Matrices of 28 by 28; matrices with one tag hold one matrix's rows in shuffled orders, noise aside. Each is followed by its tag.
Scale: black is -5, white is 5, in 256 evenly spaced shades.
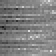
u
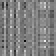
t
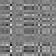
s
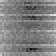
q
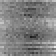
q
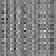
t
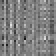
t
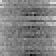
q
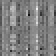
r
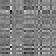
s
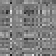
s
